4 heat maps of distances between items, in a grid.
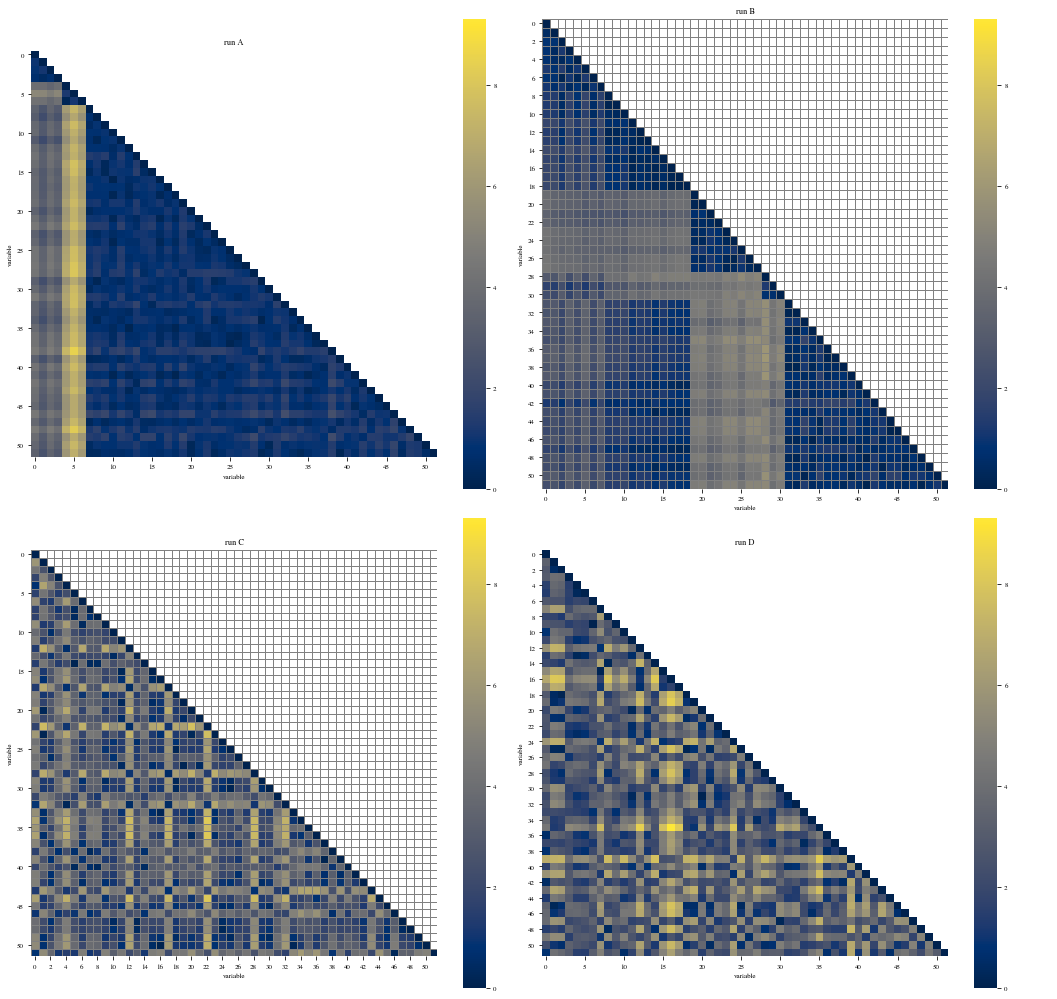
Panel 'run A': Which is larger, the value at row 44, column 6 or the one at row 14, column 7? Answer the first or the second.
the first
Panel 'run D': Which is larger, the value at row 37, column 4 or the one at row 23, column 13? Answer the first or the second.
the first
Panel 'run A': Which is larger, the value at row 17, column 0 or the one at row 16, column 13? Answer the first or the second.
the first
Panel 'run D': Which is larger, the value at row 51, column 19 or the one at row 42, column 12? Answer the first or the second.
the second
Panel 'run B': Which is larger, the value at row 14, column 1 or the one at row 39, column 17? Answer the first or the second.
the first
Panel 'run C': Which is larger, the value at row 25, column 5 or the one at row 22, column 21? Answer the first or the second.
the second
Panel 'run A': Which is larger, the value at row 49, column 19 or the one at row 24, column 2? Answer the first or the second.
the second
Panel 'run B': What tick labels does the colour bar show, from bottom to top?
0, 2, 4, 6, 8
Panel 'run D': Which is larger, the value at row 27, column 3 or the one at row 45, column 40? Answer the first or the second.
the second
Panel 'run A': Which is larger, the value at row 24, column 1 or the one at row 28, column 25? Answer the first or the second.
the first
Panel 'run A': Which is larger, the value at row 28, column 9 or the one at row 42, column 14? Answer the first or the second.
the second
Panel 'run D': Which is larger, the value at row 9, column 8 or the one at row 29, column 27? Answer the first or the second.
the first
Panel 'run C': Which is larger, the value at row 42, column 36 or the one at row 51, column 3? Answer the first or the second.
the first
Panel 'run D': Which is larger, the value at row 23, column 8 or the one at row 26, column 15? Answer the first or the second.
the first
